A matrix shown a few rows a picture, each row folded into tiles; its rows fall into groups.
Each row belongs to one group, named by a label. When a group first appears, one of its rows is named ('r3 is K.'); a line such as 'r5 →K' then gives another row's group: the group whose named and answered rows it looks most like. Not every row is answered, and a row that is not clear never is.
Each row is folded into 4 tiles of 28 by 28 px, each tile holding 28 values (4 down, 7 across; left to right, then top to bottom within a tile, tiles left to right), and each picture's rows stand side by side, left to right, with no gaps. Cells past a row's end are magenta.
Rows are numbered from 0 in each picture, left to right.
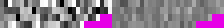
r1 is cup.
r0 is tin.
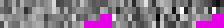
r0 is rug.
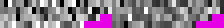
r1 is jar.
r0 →tin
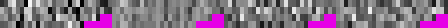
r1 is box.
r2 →jar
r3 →jar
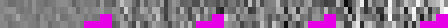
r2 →rug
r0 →jar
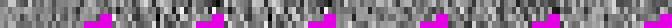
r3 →tin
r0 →box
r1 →rug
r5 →rug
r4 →box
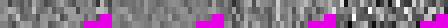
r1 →jar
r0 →jar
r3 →jar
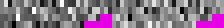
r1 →tin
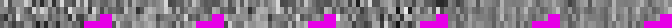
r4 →cup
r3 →rug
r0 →jar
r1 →rug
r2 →rug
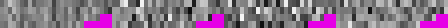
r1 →box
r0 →box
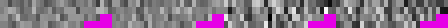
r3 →box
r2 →rug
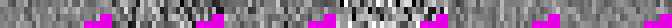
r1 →box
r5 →jar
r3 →tin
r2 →rug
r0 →cup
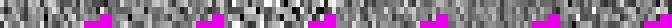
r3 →cup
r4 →box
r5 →jar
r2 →tin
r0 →rug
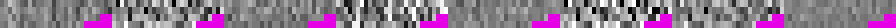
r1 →tin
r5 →tin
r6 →tin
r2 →jar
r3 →cup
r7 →jar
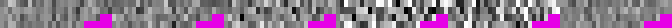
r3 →tin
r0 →box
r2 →tin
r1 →rug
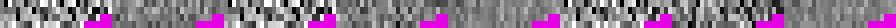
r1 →jar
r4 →cup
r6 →box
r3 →rug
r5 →tin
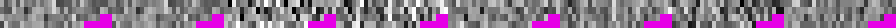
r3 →cup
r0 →rug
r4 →tin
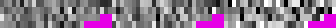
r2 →tin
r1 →rug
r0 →rug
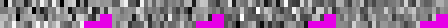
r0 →tin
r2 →jar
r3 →cup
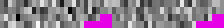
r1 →cup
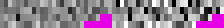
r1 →tin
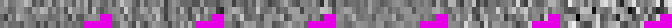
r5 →tin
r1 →box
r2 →jar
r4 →cup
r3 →jar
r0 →jar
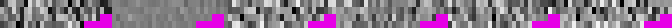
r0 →box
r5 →tin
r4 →rug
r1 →jar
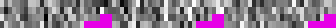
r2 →cup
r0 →rug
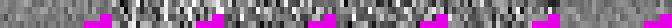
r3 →jar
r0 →jar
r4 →rug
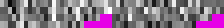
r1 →jar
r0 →cup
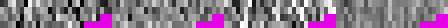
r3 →cup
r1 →tin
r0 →box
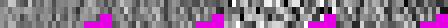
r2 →tin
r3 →box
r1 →box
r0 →box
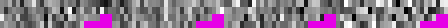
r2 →box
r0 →rug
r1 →cup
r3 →tin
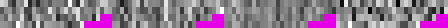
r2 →box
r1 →cup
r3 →tin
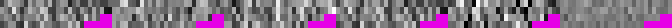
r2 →cup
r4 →box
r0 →box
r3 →box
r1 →box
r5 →jar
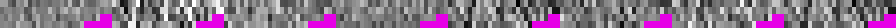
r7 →box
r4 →box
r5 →rug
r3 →jar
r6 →cup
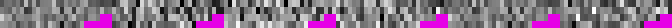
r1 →box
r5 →jar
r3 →rug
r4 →rug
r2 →tin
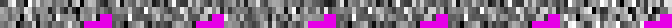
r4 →jar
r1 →jar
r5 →tin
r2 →rug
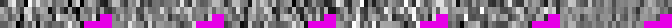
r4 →jar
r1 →cup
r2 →box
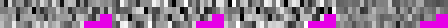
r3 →rug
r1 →tin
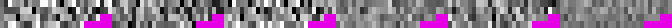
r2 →tin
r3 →rug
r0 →tin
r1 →box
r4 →rug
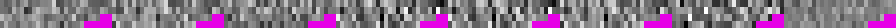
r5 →rug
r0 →rug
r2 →jar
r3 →rug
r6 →jar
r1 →rug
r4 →rug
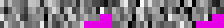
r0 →rug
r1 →box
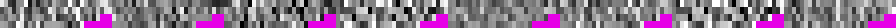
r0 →cup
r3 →tin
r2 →box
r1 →rug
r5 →cup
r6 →tin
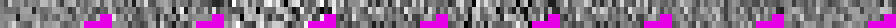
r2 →tin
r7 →jar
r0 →tin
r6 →box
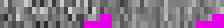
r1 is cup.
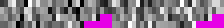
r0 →box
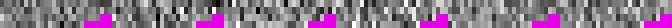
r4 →rug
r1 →rug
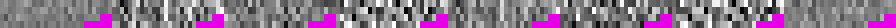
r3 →tin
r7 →cup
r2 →rug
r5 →jar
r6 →tin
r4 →cup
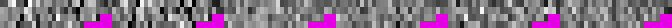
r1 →box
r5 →box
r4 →jar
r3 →rug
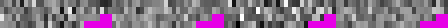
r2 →jar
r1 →rug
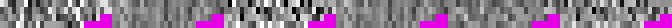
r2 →tin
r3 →box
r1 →box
